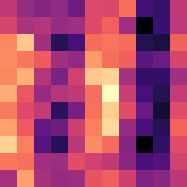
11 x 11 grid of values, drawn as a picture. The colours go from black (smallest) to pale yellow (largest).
Streaks run downward. The centre is the ninth with the highest average. Stripes running up and down repeat 2 times from left to right.
